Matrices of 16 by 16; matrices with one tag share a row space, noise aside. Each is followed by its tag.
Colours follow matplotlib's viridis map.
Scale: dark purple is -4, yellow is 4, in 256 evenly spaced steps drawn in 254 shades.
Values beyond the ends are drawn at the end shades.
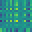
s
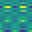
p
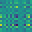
s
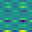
p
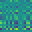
s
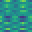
p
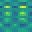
p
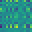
s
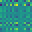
s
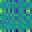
s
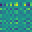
s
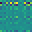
s
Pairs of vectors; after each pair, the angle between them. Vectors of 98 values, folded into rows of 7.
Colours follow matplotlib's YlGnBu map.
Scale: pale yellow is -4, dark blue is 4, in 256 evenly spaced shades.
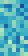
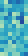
orthogonal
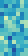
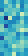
partly opposed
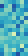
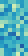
nearly opposite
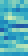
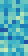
partly aligned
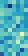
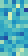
partly opposed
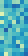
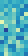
partly aligned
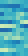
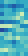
nearly parallel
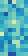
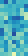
partly opposed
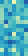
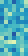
nearly opposite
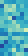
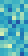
partly opposed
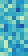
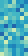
partly aligned
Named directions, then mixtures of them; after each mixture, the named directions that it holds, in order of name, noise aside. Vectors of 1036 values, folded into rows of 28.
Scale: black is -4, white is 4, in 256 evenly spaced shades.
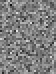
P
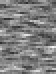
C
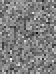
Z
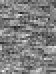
C, Z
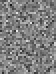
P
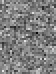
C, Z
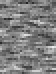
C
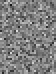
P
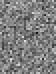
Z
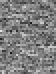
C, P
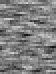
C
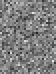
P, Z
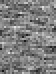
C, Z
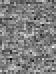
C, Z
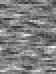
C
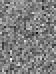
Z
